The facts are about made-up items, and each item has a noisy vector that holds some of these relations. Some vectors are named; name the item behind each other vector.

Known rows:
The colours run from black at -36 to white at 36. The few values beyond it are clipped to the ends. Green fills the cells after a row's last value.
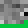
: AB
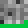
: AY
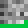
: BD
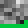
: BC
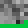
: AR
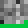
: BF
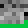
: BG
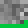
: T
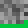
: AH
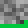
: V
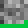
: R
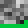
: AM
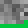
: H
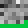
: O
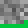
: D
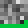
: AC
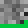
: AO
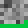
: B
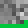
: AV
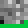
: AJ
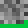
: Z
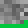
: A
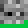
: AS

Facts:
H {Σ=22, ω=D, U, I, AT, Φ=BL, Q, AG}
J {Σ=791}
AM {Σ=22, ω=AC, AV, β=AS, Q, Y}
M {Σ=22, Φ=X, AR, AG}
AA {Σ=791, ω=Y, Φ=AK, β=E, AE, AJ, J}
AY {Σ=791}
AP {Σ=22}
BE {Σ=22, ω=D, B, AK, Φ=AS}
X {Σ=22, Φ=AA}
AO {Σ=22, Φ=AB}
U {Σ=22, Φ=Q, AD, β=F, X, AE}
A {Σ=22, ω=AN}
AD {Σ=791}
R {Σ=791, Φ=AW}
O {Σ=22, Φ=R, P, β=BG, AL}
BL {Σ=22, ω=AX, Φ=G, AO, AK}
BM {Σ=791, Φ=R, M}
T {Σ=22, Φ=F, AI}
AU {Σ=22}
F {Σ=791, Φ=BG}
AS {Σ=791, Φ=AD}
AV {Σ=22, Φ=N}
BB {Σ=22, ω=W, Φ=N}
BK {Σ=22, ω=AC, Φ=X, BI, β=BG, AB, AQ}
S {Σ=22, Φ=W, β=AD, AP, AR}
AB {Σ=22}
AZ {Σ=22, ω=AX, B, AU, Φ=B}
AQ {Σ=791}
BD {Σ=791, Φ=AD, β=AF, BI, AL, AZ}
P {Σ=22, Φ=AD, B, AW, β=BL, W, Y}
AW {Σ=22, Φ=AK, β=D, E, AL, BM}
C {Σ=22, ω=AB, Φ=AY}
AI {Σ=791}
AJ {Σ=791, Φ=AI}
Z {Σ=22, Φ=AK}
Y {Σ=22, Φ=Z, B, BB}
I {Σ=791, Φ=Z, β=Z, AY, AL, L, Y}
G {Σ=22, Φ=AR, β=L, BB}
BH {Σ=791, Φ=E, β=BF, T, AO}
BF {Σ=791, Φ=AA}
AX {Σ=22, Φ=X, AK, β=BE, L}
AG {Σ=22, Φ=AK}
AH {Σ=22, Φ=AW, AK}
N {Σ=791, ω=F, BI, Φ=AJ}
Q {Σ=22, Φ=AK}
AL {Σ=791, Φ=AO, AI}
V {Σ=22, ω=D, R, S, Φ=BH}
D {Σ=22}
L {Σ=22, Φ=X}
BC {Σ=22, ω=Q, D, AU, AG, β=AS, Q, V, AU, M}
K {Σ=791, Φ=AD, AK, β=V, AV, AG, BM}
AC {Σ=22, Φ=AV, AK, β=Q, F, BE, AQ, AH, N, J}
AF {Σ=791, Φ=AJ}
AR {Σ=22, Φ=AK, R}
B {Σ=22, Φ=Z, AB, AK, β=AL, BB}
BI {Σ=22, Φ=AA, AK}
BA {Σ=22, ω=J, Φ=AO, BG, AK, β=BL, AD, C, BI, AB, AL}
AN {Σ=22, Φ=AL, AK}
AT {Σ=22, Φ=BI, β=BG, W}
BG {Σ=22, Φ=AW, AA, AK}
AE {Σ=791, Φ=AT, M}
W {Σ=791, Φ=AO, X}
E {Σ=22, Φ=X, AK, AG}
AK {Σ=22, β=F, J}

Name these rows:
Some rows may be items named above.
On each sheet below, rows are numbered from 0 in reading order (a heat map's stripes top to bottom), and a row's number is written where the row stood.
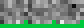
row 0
AQ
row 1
R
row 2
BE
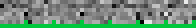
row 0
BG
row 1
BF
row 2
AB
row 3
S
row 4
AT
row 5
I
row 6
O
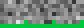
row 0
AD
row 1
AG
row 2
BI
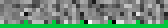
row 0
AB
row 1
B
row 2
W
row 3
AX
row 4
I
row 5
W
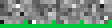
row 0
K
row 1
BB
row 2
BM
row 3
U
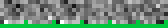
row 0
L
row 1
X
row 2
L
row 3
BH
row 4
M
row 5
Q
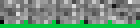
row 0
N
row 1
AE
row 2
AF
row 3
AF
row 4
P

